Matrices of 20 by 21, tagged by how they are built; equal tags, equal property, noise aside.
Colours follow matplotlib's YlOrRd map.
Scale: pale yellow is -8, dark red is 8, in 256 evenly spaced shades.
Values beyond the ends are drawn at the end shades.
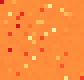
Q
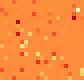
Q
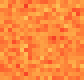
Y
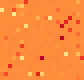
Q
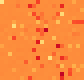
Q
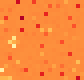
Q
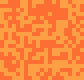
Y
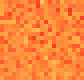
Y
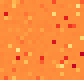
Q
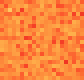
Y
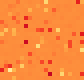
Q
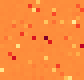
Q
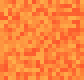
Y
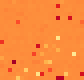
Q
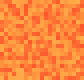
Y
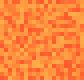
Y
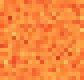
Y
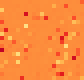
Q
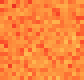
Y
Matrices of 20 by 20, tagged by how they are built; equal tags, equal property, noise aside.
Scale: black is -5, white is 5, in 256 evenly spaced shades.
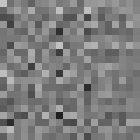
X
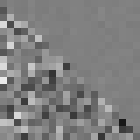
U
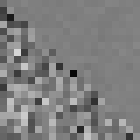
U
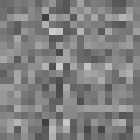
X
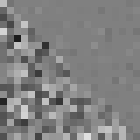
U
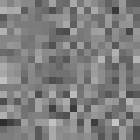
X
